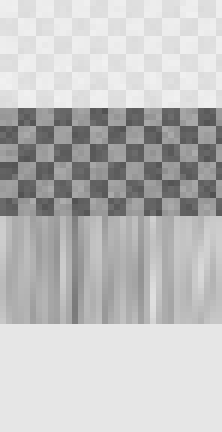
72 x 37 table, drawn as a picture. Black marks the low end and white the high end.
It is made of 4 by 1 panels. Panel 1,1: very high, checkered, faint in contrast. Panel 2,1: middling, checkered, strong in contrast. Panel 3,1: high, streaked downward. Panel 4,1: very high, flat.
